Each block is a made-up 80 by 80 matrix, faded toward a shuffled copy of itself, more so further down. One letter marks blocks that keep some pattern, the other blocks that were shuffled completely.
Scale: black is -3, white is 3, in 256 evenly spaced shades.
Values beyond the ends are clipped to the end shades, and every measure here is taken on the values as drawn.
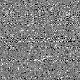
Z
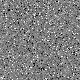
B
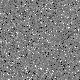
B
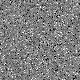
B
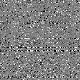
Z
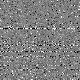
Z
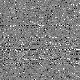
Z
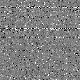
Z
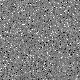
B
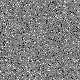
B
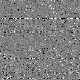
Z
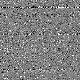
Z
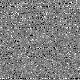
Z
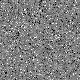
B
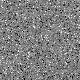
B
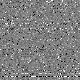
Z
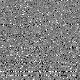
Z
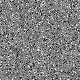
B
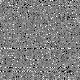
Z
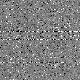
Z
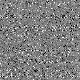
Z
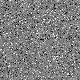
B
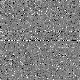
Z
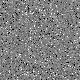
B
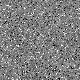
B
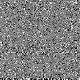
Z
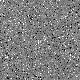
B
